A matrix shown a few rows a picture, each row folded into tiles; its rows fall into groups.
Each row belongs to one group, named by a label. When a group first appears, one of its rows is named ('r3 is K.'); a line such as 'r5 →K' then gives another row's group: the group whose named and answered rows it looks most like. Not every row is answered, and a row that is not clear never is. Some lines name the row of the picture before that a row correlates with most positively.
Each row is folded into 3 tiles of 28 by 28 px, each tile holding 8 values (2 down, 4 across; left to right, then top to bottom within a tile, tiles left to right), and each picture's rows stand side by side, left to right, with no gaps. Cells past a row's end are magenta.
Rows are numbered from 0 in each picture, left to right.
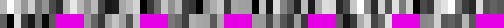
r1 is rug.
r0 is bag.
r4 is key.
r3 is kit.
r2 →rug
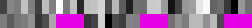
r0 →key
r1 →bag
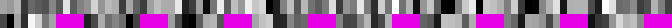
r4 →key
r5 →rug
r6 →rug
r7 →key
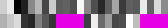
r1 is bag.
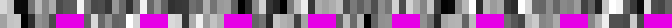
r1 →bag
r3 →rug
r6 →key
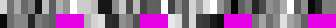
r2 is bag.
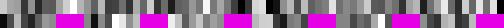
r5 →key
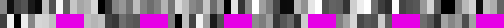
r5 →rug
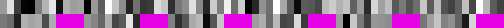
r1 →kit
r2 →key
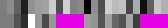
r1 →kit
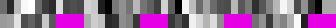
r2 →key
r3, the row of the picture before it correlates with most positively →1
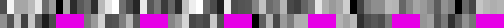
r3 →bag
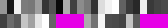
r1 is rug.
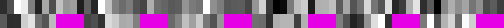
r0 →key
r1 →key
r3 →rug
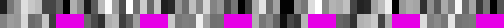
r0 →kit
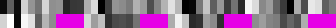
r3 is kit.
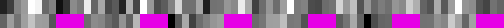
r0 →kit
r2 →bag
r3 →kit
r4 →bag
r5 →kit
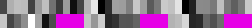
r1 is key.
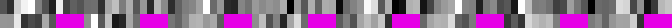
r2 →kit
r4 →kit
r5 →kit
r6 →key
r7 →kit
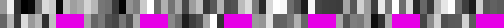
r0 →rug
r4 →key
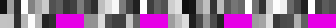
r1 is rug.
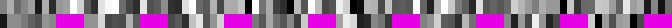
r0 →bag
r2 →key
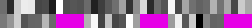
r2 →bag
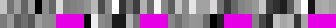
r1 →bag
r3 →rug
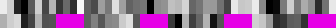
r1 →kit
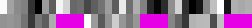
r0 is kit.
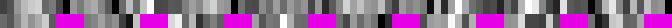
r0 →kit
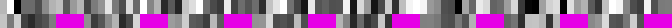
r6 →rug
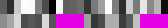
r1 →key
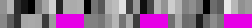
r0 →rug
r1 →kit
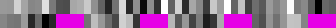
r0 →bag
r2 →key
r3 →kit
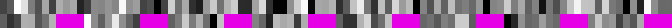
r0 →key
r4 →key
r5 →kit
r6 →bag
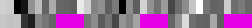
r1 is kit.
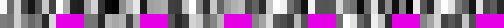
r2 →key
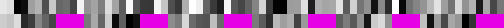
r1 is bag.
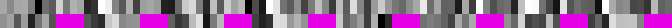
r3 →key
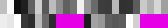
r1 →bag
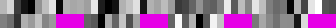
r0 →rug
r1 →rug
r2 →bag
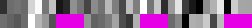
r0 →kit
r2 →rug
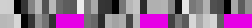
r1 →rug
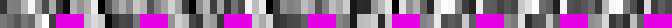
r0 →kit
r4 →rug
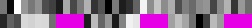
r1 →bag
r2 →bag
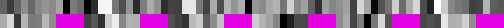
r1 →key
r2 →key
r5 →key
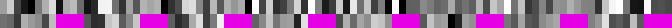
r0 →rug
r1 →key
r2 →key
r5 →bag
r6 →bag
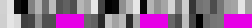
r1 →rug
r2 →bag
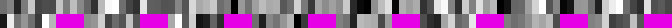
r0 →bag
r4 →rug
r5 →key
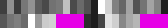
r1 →key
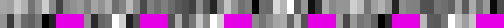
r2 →bag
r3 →kit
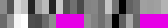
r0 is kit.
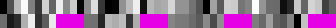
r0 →key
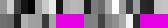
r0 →rug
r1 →kit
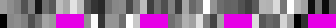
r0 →bag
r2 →kit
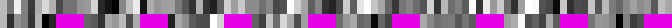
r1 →rug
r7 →bag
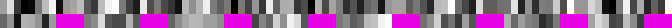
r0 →rug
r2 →kit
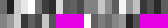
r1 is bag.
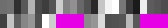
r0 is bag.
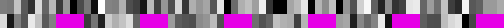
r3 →rug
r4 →kit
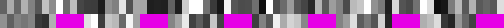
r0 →key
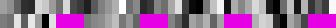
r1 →kit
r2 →rug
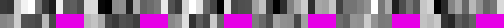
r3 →rug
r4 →kit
